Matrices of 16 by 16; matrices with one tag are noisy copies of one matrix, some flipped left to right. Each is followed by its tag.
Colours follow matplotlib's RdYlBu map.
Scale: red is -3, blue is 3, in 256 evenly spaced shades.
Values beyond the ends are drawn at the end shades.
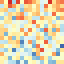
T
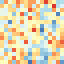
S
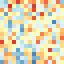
S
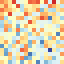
T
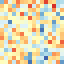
S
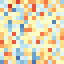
S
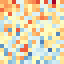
T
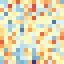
S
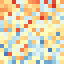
T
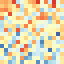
T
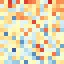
T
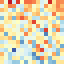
T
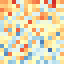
T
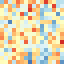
S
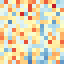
S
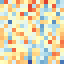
S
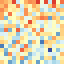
T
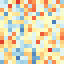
S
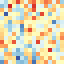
S
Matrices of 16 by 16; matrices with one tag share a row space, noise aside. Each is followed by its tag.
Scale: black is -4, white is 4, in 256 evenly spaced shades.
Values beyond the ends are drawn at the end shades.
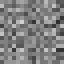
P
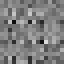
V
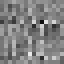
V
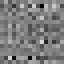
V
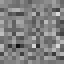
P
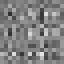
V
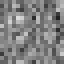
P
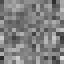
P
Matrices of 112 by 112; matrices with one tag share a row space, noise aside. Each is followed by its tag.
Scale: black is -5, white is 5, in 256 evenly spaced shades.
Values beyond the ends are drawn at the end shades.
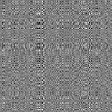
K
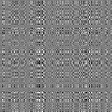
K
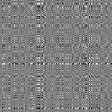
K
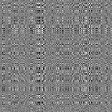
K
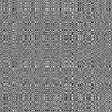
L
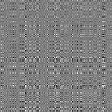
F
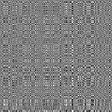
L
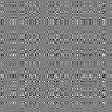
F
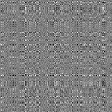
F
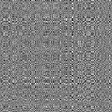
L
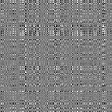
F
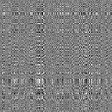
K
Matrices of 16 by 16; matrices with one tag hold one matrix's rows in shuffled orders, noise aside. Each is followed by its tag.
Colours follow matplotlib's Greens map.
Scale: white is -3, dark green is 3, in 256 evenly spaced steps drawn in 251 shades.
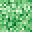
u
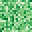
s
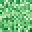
s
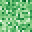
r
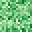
r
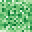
u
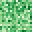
r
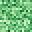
u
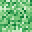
u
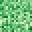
s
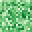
r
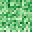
u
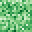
u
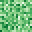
s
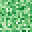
r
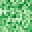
u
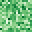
r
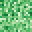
s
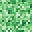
r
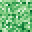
r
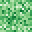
u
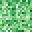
r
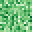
s
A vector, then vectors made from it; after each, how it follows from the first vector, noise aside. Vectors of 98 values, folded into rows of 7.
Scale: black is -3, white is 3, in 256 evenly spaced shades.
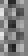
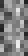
wrapped around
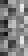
wrapped around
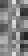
wrapped around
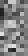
sign-scrambled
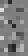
partly zeroed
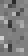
partly zeroed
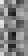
wrapped around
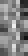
wrapped around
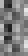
wrapped around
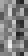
wrapped around
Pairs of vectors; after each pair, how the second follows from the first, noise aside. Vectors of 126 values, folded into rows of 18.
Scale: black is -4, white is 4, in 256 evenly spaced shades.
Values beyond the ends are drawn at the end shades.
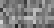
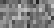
reversed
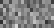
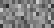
reversed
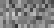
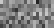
reversed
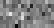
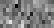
wrapped around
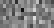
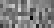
reversed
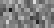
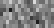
copied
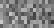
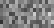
negated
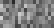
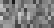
copied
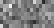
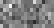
copied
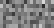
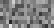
reversed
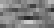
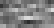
negated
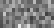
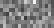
reversed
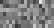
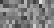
copied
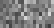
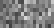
copied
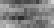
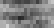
copied
